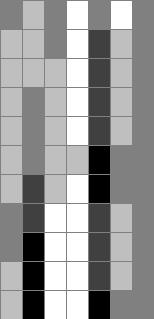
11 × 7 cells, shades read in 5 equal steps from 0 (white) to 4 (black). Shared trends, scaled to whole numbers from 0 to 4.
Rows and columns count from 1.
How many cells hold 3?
9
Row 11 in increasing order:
0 0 1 2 2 4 4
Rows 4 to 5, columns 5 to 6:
3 1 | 3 1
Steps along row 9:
up down same up down up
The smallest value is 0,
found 15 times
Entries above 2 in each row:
0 1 1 1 1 1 2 2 2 2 2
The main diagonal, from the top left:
2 1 1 0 3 2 2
